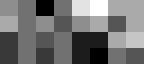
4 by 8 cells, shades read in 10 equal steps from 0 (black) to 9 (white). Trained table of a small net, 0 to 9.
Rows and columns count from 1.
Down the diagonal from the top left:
5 4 3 4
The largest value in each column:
6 4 5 4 8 9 6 7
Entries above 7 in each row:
2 0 0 0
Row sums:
42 38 28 20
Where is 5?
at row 1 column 1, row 2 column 3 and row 2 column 5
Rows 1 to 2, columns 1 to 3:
5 4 0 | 6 4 5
